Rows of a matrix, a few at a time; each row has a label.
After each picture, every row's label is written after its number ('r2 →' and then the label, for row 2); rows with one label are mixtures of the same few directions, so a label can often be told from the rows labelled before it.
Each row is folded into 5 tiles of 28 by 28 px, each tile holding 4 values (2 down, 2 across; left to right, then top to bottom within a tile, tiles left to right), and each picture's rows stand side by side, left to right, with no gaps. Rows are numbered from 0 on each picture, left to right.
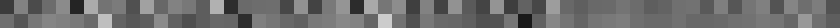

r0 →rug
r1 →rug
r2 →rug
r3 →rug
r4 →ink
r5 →rug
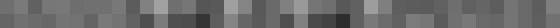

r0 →rug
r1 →ink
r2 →ink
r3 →rug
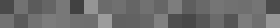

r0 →rug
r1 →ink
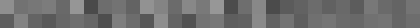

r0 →rug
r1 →rug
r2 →rug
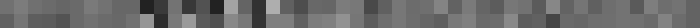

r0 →ink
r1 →rug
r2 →ink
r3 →ink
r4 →rug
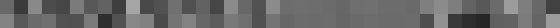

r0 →rug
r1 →rug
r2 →ink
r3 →ink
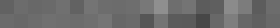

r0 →rug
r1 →ink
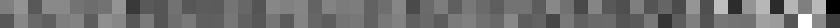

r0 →rug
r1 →rug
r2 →rug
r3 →ink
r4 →rug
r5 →rug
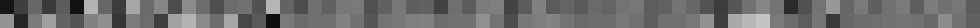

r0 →rug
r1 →ink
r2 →ink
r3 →ink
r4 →ink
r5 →ink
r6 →rug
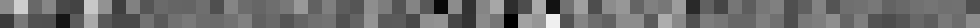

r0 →ink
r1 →rug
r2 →ink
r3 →ink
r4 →rug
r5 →ink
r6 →ink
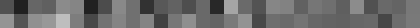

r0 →ink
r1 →rug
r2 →rug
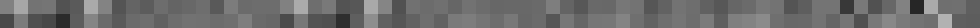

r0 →ink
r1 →rug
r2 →ink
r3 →ink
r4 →ink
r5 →ink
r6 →rug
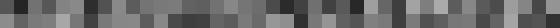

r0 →ink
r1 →ink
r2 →rug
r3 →ink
